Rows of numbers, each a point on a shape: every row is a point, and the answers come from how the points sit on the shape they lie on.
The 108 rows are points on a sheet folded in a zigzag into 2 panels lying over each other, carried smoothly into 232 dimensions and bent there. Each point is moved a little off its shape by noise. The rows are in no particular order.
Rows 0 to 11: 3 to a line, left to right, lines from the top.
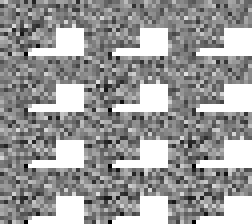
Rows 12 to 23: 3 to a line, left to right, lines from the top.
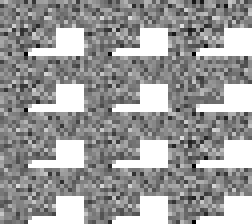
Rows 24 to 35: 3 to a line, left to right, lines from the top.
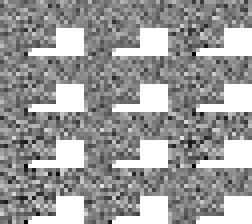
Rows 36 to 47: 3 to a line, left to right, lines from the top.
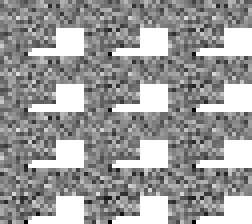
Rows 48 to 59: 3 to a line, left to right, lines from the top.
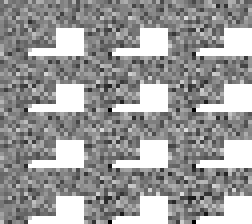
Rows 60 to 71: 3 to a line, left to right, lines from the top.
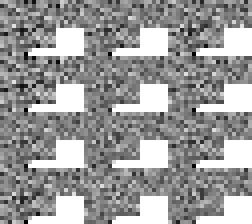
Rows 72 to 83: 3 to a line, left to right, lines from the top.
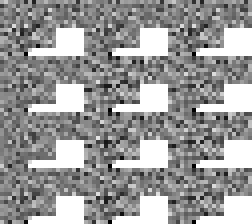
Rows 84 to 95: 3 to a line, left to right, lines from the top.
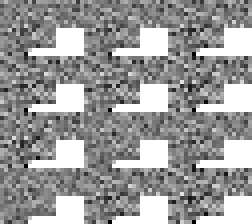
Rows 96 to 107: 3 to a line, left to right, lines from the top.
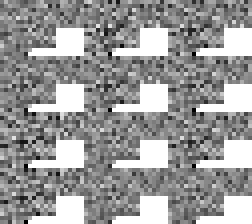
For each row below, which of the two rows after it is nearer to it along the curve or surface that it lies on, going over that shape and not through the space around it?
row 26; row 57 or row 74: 74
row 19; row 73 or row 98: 98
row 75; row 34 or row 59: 59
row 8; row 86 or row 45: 86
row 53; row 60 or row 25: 60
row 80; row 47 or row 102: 102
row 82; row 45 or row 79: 79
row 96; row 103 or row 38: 38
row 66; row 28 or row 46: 28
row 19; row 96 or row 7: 7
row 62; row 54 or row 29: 54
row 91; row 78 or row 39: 78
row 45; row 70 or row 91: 91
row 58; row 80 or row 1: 1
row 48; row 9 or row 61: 61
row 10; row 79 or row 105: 105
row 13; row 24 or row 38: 38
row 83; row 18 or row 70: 18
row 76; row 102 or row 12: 102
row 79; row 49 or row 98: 98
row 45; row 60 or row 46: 60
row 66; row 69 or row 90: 90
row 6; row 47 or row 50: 50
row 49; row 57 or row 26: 57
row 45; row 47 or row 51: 51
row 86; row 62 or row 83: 62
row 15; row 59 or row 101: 59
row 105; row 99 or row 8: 8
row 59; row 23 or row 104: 23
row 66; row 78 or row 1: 78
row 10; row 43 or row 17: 43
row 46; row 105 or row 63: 63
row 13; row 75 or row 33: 33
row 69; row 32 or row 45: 32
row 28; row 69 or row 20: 20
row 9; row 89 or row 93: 89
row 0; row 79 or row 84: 79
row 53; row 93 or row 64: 64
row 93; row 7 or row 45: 7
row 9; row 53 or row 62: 62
